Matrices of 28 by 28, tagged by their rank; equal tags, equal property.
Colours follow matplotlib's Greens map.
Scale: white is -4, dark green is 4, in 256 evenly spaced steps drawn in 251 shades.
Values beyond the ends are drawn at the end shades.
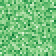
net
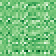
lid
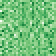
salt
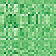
lid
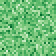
net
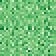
salt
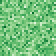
net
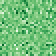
salt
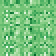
lid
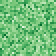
net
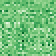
salt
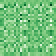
lid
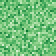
net
